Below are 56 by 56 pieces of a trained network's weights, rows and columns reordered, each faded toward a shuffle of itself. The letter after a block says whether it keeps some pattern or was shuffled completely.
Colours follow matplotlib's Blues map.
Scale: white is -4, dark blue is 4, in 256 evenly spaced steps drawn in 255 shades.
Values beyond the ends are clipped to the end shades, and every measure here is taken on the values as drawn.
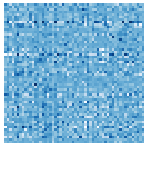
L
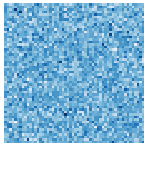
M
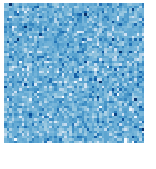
M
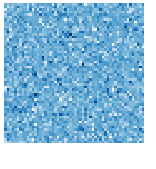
M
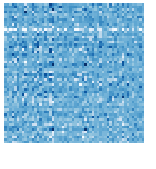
L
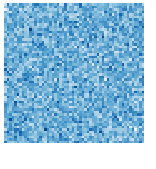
M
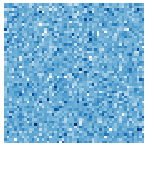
M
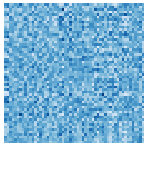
L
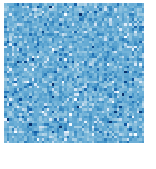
M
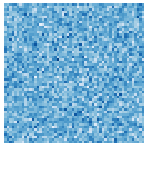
M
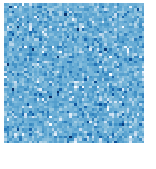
M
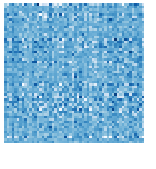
L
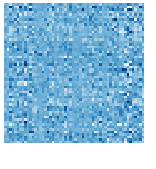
L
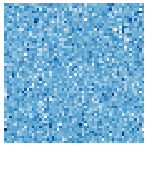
M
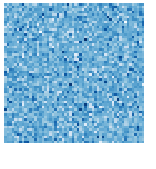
M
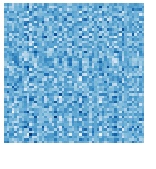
L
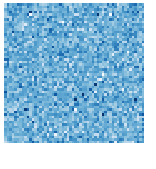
M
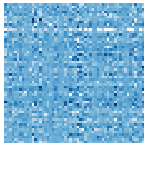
L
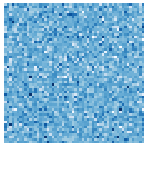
M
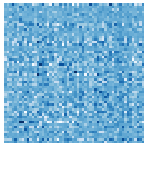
L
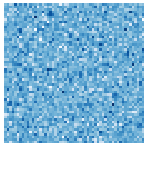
M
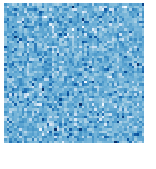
M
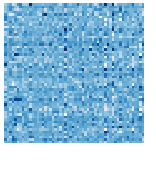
L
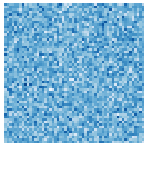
M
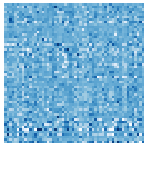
L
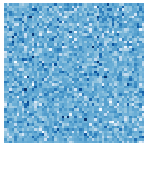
M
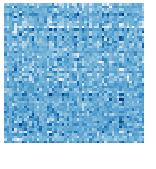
L
